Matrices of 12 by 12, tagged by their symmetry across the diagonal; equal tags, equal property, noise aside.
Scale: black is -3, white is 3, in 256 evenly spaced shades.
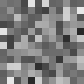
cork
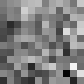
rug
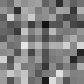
rug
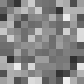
cork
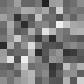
cork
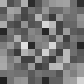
cork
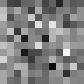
rug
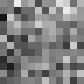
rug
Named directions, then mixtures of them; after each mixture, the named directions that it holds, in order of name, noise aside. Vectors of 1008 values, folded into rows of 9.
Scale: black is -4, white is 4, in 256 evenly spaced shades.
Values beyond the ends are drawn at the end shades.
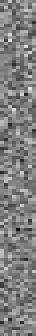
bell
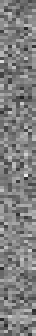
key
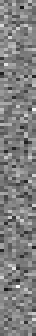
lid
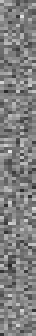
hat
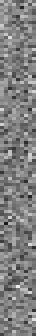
bell, hat, lid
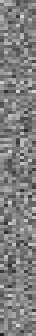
hat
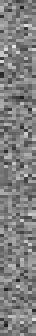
key, lid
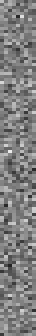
hat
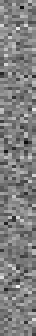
lid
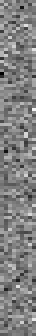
key, lid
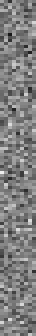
bell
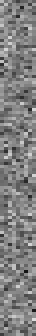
hat, key, lid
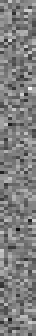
bell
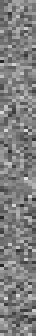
bell, hat, key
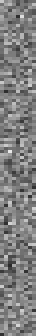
hat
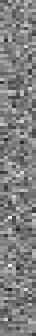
bell, hat, lid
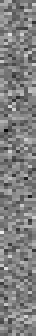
bell, hat, key
